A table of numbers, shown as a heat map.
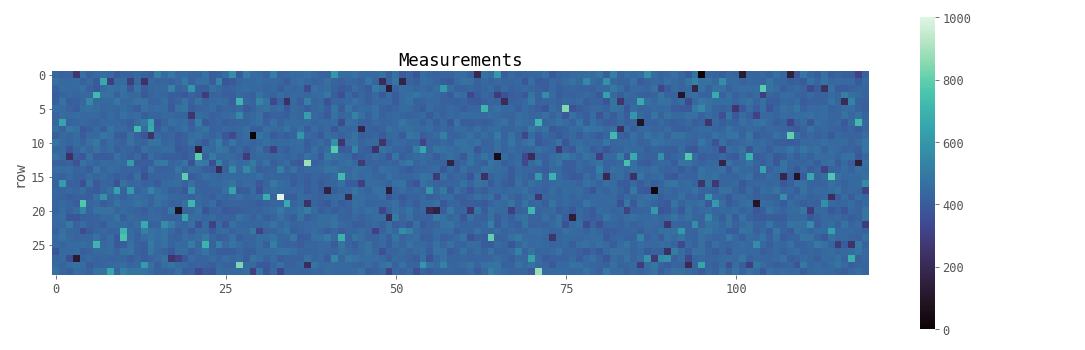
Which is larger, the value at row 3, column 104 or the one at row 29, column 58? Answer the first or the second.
the second
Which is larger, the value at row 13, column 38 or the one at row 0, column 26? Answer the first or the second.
the second
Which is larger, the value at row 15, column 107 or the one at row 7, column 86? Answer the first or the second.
the first
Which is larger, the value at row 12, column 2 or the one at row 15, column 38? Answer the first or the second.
the second
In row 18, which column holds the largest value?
33
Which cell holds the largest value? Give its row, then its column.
18, 33
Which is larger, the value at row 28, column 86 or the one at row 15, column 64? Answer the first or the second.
the second
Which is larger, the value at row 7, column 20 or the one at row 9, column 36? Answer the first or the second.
the second
